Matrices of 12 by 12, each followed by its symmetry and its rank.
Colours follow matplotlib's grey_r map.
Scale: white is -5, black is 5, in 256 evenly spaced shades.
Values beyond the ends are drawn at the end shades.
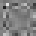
antisymmetric, rank two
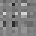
antisymmetric, rank two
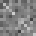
symmetric, full rank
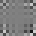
symmetric, rank one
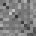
symmetric, full rank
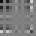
symmetric, rank one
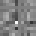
neither, rank two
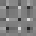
symmetric, rank one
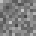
symmetric, full rank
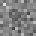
symmetric, full rank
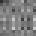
neither, rank two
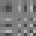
symmetric, rank one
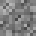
symmetric, full rank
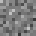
symmetric, full rank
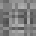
antisymmetric, rank two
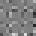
antisymmetric, rank two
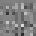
neither, rank two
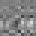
neither, rank two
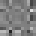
antisymmetric, rank two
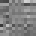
neither, rank two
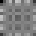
symmetric, rank one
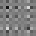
symmetric, rank one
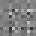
antisymmetric, rank two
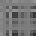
symmetric, rank one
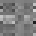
neither, rank two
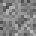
symmetric, full rank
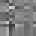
neither, rank two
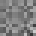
antisymmetric, rank two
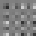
symmetric, rank one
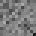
symmetric, full rank
